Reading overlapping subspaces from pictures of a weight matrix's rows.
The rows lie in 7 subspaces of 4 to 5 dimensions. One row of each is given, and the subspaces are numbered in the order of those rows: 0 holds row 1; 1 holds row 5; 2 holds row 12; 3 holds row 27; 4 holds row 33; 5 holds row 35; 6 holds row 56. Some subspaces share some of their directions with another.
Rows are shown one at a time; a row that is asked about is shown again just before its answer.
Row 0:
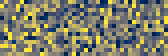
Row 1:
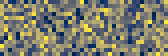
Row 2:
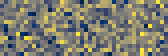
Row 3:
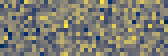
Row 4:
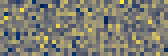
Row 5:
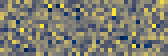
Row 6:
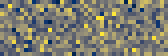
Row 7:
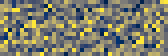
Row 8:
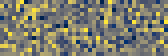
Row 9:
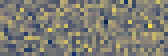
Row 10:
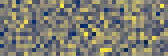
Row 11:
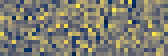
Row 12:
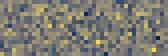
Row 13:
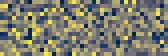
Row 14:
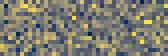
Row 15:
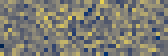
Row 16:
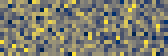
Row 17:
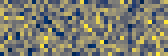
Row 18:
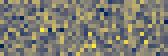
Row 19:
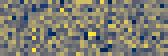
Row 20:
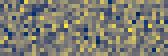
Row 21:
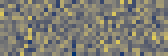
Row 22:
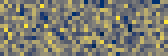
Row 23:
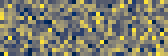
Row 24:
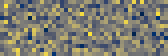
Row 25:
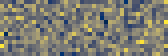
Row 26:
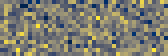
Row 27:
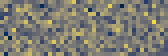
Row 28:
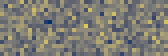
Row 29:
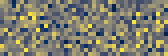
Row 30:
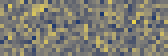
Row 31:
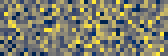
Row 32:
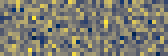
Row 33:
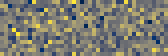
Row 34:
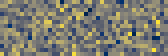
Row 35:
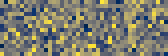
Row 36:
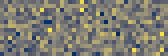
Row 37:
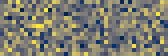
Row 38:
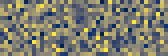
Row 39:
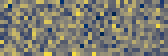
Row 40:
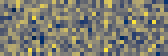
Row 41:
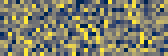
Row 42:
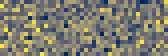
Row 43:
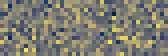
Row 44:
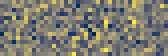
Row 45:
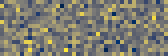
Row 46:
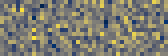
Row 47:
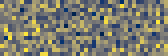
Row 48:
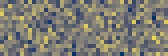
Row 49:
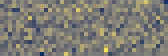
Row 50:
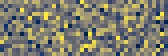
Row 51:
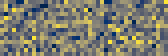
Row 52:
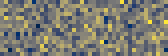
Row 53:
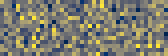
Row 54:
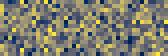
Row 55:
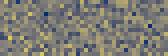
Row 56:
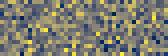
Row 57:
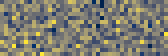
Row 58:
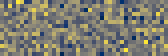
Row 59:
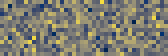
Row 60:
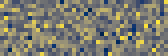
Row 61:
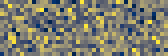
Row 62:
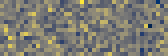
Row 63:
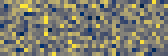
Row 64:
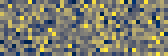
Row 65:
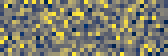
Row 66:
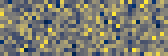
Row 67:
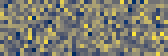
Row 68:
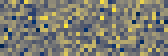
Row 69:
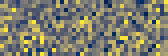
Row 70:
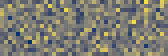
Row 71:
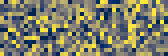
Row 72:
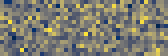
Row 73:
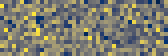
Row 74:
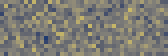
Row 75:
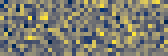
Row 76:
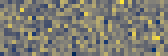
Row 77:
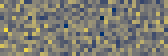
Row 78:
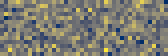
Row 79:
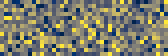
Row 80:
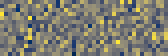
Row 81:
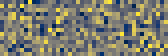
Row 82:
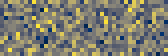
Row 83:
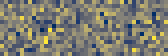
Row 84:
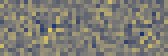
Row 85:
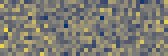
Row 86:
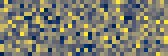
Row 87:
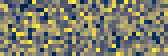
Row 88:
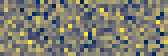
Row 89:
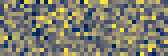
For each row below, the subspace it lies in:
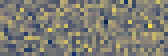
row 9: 0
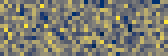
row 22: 3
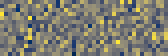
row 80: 6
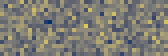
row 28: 1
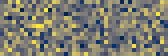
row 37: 1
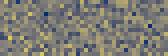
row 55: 0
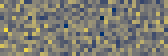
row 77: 1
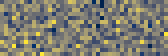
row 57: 6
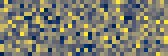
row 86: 5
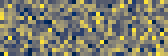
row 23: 3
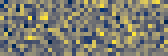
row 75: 3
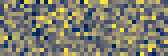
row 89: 5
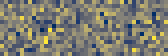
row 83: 5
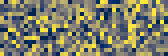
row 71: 5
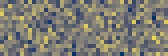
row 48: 6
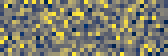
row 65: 5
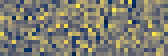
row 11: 0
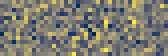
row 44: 0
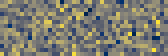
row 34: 2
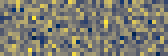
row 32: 3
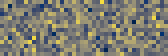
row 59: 1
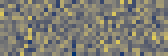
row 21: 6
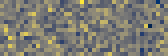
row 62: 0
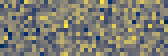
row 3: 1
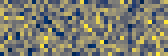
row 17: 3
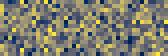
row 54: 4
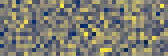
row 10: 0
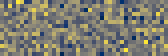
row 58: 0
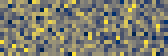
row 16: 5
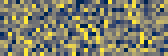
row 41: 0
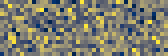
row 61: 4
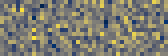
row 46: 3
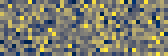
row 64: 6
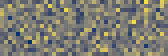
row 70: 1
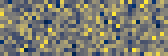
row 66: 4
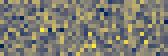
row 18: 5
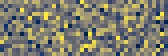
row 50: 5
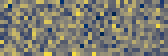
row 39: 4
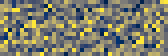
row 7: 1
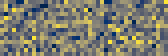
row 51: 1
